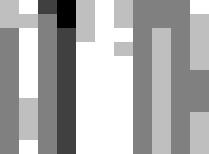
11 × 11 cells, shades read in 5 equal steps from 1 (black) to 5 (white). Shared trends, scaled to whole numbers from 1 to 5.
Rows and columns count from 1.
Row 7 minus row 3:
0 0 0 0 1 0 0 0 0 0 -1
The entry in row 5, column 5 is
5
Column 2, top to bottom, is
5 4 5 5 5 5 5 4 4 4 5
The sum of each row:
39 38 41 41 42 41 41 40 41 41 42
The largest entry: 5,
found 35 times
